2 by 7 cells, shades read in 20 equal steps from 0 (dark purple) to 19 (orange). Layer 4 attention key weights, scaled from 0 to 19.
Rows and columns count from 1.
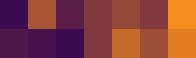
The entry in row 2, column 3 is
0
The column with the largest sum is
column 7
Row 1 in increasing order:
0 3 7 7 9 11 19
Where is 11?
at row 1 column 2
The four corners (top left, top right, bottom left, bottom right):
0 19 2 17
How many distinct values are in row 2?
7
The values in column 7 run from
17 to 19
